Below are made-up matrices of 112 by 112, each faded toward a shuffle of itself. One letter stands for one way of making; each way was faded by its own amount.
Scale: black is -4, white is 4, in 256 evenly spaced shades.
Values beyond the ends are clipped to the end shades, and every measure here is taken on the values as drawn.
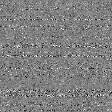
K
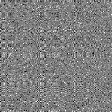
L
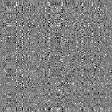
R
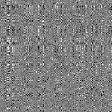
R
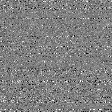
K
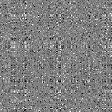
L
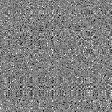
L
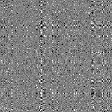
R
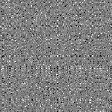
L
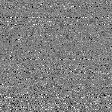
K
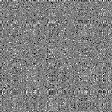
L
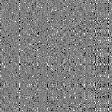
R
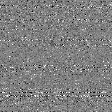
K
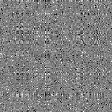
L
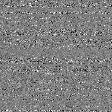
K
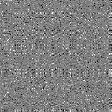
L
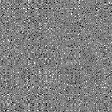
L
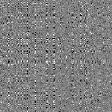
R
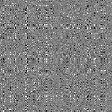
R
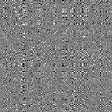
R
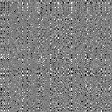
R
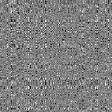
R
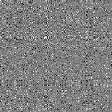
L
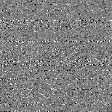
K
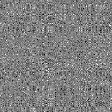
L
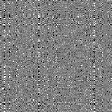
R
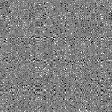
L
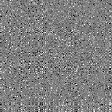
L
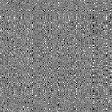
R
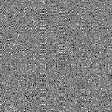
L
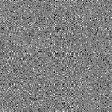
L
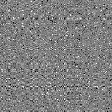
L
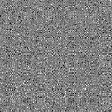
L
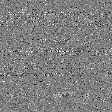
K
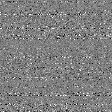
K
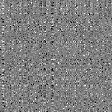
L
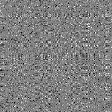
L
